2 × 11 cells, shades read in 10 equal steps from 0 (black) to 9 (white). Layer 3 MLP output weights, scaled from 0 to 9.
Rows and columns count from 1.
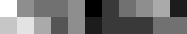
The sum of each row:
45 44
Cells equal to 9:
1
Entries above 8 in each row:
1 0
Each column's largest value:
9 8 6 4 5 1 2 4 5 6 4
